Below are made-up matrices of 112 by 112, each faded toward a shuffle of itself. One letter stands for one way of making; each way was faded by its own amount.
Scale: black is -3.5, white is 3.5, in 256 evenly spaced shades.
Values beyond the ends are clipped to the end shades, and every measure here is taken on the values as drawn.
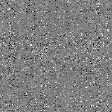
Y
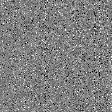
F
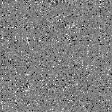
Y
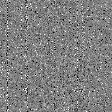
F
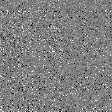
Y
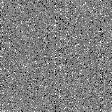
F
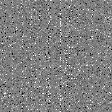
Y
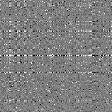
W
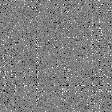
Y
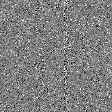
F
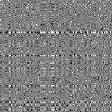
W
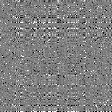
W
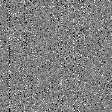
F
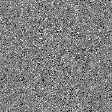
F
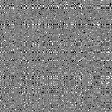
W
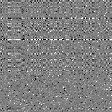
W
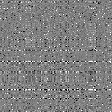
W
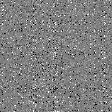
Y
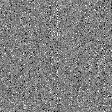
F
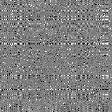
W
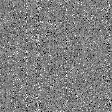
F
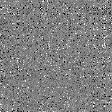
Y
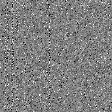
F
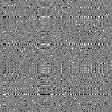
W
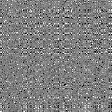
W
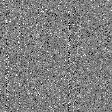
F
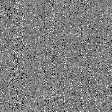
F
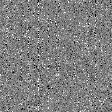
F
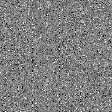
F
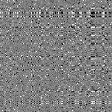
W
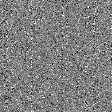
F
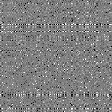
W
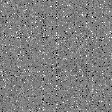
Y
